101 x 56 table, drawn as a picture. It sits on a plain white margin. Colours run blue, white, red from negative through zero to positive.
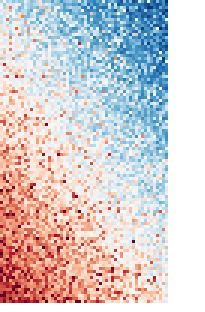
The bottom left is the ninth with the highest average. The top right is the ninth with the lowest average. Values rise toward the bottom left. The halves do not mirror each other. Fine speckle covers the field.
